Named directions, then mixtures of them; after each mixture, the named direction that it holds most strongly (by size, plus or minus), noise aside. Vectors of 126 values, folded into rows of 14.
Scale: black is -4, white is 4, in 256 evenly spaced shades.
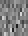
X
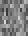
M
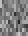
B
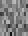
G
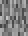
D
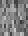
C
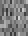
M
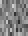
B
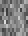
M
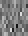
X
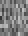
D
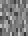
D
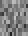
G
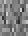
M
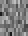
G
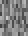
D
